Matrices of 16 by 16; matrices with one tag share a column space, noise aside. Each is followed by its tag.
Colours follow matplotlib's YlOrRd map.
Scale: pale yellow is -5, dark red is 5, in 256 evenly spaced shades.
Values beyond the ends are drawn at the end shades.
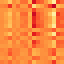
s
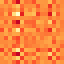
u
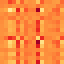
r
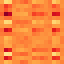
u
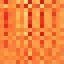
s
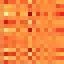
u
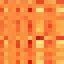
r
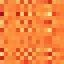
u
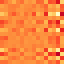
u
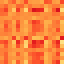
r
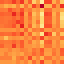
s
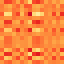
u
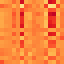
s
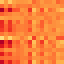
r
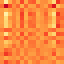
s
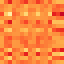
u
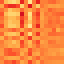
s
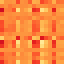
r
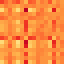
r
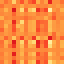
r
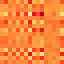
u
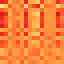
s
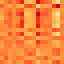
s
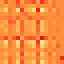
r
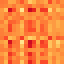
r
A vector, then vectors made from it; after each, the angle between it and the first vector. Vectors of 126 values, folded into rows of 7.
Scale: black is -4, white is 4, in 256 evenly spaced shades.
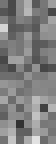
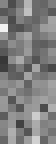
nearly parallel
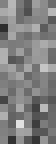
nearly opposite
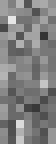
partly opposed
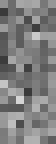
partly aligned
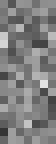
orthogonal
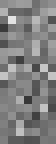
partly opposed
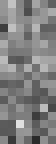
nearly opposite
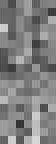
nearly parallel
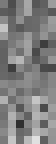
nearly parallel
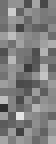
orthogonal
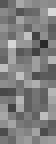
orthogonal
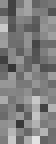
nearly parallel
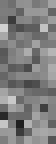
partly aligned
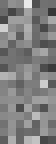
partly aligned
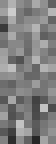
nearly opposite
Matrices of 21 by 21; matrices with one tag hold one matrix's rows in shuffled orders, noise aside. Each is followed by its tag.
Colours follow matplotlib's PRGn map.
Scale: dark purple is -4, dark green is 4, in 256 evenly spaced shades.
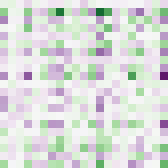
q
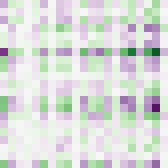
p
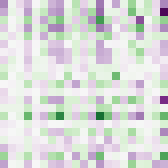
q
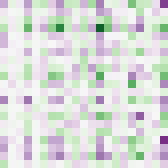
q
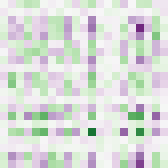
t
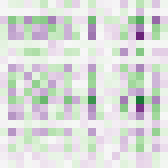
t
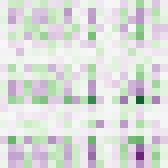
t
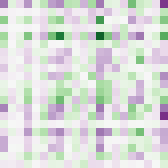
q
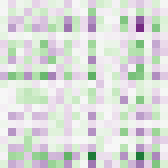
t
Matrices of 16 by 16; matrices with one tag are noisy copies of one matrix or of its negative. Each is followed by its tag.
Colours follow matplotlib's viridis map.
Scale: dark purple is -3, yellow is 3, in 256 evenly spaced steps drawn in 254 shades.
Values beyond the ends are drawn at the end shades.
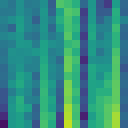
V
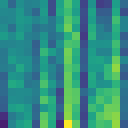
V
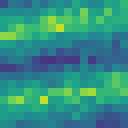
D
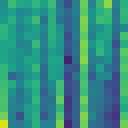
V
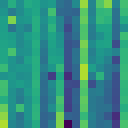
V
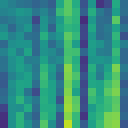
V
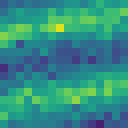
D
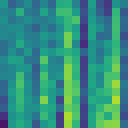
V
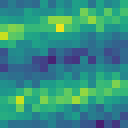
D
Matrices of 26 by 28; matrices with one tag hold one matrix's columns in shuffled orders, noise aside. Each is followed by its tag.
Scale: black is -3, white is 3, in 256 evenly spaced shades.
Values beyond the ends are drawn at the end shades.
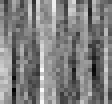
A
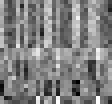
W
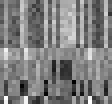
W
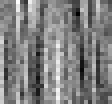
A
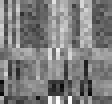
W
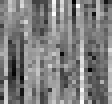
A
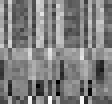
W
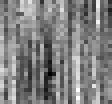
A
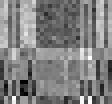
W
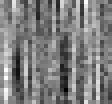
A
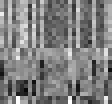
W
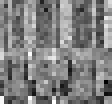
W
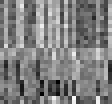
W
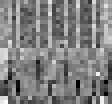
W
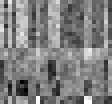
W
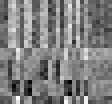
W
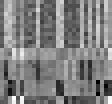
W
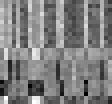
W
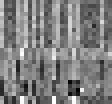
W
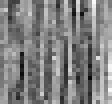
A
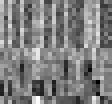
W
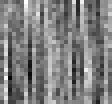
A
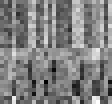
W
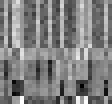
W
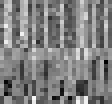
W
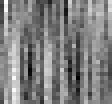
A
